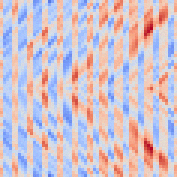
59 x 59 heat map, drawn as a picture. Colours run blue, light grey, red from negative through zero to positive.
Mirror symmetry: top to bottom. Average level on the scale: 50%. Stripes: upright, repeating 12 times.
